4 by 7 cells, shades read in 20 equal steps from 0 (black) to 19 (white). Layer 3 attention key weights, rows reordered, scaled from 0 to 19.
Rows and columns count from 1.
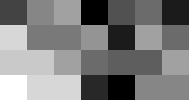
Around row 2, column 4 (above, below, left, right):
0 8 9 2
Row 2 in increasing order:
2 8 9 9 11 12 16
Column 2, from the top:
10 9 15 16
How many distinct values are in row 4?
5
